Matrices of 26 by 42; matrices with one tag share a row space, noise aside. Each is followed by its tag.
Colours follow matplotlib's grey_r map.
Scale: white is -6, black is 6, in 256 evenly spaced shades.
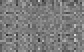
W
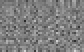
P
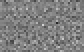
P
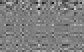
W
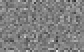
P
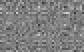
W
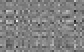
W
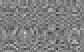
P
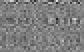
P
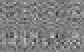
P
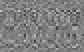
P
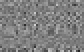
P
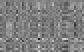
W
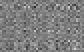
P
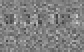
P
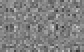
P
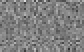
P
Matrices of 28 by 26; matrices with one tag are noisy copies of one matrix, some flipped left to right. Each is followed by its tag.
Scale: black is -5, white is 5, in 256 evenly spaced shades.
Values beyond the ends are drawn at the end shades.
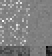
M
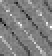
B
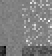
M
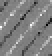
B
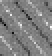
B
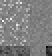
M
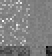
M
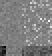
M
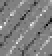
B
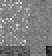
M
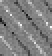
B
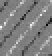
B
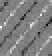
B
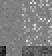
M
